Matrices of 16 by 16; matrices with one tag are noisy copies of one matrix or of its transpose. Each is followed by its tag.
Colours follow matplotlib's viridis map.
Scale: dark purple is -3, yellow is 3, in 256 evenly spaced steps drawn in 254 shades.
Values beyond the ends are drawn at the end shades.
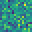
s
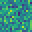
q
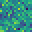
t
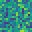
q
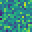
s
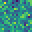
t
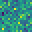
t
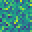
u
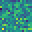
s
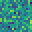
q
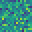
s
